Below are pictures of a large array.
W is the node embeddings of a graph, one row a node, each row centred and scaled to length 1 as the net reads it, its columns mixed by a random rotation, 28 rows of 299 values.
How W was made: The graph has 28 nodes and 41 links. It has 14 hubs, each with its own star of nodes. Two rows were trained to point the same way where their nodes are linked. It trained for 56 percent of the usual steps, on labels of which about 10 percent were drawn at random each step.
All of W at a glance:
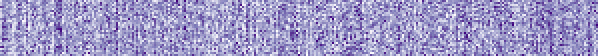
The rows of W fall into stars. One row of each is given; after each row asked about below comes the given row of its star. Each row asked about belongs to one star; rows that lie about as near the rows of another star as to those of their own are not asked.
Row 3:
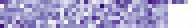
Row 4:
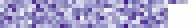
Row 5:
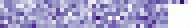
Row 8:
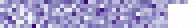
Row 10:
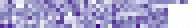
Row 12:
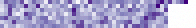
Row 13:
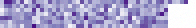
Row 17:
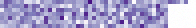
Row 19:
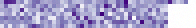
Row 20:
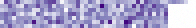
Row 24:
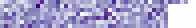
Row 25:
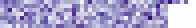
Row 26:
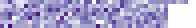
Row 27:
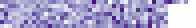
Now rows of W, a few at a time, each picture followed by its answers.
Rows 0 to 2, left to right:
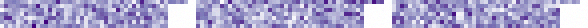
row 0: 8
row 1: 12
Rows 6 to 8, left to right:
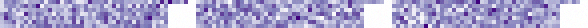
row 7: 25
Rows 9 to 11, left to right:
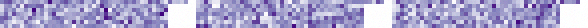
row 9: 13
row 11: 20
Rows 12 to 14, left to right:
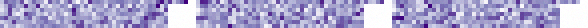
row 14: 5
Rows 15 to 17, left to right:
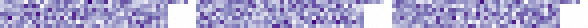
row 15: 26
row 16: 19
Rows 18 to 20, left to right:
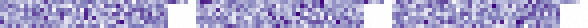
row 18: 17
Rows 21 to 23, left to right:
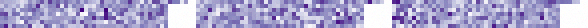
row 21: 24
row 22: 4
